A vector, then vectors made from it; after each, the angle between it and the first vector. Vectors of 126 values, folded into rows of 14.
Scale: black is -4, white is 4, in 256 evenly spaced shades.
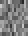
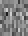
orthogonal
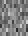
orthogonal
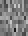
partly opposed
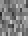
orthogonal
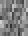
partly aligned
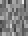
nearly opposite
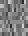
nearly parallel
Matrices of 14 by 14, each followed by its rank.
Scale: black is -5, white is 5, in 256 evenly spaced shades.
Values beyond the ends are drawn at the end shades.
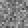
full rank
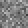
full rank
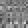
three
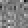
three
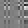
one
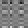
one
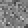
full rank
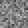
full rank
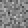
full rank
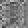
three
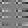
one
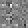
three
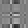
one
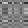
one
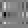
one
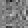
three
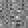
three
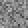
full rank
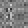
three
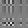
one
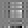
one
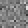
three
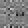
three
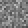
full rank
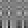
one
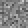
full rank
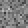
full rank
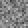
full rank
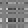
one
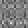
three
